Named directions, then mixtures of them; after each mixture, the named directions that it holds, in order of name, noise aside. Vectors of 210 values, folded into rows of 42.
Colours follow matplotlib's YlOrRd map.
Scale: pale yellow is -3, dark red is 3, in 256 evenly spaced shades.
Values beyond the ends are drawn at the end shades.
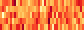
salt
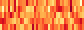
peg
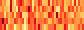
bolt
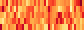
peg, salt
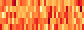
salt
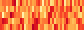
bolt, peg, salt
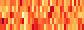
bolt, peg, salt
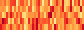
bolt, peg, salt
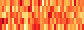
bolt, salt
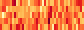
salt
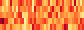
bolt, peg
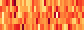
bolt, salt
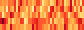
bolt, peg, salt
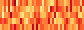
peg, salt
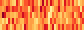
bolt, salt
